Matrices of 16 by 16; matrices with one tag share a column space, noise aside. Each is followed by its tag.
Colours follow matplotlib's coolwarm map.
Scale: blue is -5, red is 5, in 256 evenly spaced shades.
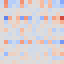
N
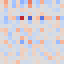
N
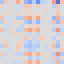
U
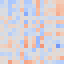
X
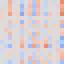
X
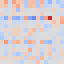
N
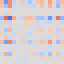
N
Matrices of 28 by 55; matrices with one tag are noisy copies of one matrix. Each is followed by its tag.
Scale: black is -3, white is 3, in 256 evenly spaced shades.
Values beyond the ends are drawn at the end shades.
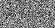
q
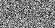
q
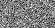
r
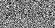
q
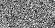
r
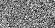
r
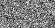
r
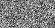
r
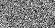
r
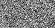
r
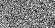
r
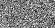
r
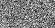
r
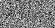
q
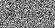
q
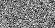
r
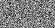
q
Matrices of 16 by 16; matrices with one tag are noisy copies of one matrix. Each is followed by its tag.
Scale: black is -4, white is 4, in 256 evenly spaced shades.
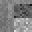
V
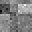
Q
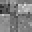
Q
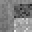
V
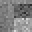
V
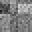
Q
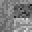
V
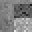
V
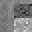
V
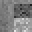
V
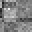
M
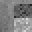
V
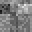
Q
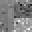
V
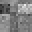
Q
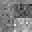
V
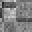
M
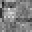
M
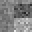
V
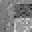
V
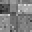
Q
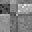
Q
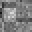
M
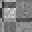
M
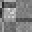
M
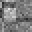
M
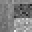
V
